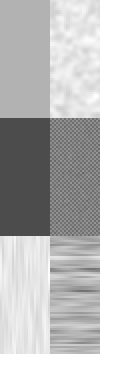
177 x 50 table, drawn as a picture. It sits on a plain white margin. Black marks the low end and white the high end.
The table splits into 3 rows of 2 panels. Panel 1,1: high, flat. Panel 1,2: very high, blotchy, faint in contrast. Panel 2,1: low, flat. Panel 2,2: middling, checkered. Panel 3,1: very high, streaked downward, faint in contrast. Panel 3,2: high, streaked across.
